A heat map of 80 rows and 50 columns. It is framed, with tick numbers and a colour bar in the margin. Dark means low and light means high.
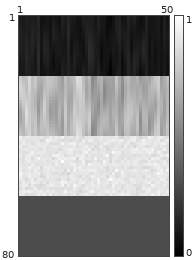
It is made of 4 by 1 panels. Panel 1,1: very low, streaked downward, faint in contrast. Panel 2,1: high, streaked downward. Panel 3,1: very high, fine-grained, faint in contrast. Panel 4,1: low, flat.
